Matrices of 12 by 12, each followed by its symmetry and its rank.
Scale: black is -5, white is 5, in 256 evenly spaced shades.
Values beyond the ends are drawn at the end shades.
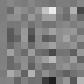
neither, rank two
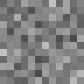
symmetric, full rank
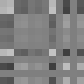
symmetric, rank one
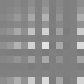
symmetric, rank one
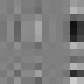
neither, rank one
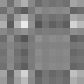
symmetric, rank one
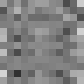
neither, rank two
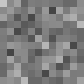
symmetric, full rank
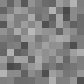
symmetric, full rank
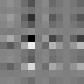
neither, rank one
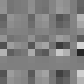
neither, rank one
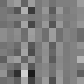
neither, rank two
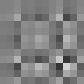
symmetric, rank one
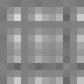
symmetric, rank one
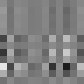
neither, rank one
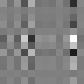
neither, rank one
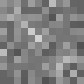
symmetric, full rank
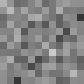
symmetric, full rank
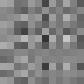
neither, rank two
